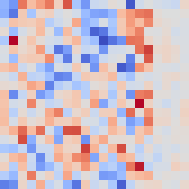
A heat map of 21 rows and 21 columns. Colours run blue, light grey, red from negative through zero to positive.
Mirror symmetry: none. Ninth with the highest average: top right. Ninth with the lowest average: top middle. Average level on the scale: 50%. Slope: none. Seam: vertical, 80% of the way across, the right part calmer.
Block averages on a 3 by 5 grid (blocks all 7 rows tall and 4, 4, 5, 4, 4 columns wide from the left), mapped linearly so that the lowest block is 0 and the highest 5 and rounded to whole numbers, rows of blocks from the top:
3 3 0 5 3
4 2 3 3 3
3 3 3 4 3
